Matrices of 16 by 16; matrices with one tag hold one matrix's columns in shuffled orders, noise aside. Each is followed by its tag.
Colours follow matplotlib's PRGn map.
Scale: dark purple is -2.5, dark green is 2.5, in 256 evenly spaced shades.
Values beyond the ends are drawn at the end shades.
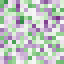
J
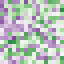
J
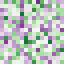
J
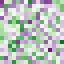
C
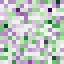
C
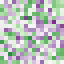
J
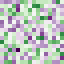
J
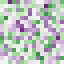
J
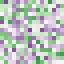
J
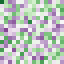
J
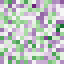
C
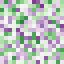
J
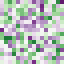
J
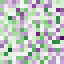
C
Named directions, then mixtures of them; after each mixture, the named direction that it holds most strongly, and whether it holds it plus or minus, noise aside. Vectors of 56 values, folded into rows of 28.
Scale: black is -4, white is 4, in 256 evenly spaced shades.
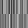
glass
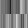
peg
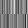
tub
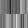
peg, plus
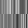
peg, minus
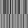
glass, minus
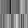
peg, plus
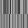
glass, minus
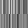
glass, minus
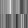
peg, minus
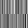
tub, plus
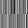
tub, minus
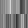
peg, minus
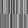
glass, plus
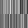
peg, minus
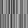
glass, plus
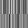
glass, minus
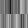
peg, plus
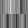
peg, minus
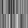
glass, plus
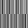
tub, plus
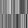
peg, minus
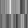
peg, minus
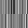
tub, minus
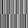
tub, plus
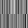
tub, plus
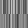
glass, minus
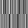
glass, minus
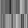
peg, plus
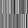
tub, minus
